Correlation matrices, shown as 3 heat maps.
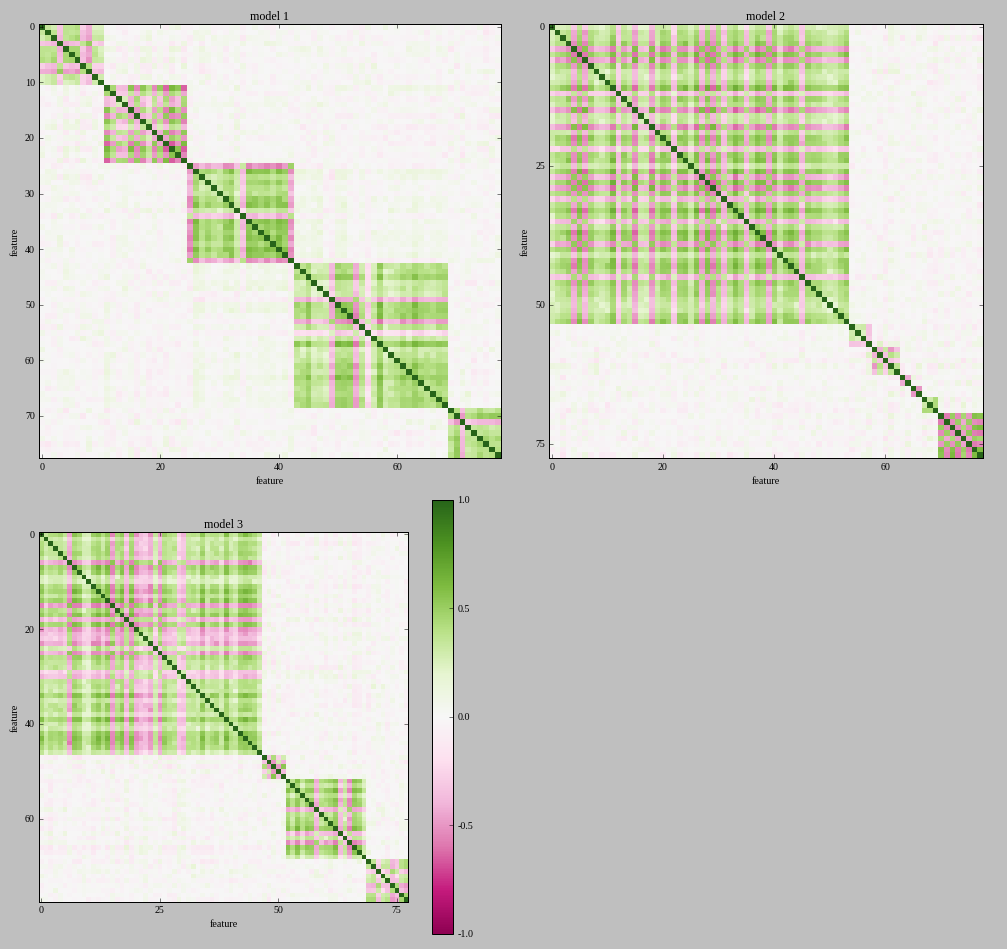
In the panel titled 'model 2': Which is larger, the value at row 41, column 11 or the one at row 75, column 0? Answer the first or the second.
the first
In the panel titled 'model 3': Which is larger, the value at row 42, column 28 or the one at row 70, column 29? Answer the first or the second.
the first
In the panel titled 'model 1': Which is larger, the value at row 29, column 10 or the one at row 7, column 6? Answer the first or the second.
the first
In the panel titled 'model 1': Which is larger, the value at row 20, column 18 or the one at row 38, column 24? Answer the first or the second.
the first
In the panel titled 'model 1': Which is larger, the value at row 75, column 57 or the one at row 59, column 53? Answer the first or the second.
the first
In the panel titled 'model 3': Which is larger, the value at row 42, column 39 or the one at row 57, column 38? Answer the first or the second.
the first
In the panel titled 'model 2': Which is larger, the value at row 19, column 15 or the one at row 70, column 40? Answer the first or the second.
the second
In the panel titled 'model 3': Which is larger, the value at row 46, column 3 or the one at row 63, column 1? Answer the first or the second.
the first
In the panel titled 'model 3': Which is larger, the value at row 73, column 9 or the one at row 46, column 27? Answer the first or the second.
the second
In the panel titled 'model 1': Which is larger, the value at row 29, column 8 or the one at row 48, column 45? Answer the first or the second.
the second
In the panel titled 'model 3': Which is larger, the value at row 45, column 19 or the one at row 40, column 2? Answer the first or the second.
the first
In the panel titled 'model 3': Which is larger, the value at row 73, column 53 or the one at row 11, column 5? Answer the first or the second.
the second
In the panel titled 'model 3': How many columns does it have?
78
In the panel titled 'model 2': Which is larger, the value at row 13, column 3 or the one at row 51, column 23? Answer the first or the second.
the first
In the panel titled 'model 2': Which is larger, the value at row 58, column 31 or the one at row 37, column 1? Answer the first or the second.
the second
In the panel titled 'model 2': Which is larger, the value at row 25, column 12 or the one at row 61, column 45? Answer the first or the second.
the second
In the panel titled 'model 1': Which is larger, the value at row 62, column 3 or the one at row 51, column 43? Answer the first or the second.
the second
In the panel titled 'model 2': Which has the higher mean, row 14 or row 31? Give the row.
14
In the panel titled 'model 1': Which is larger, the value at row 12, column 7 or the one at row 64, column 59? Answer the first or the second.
the second
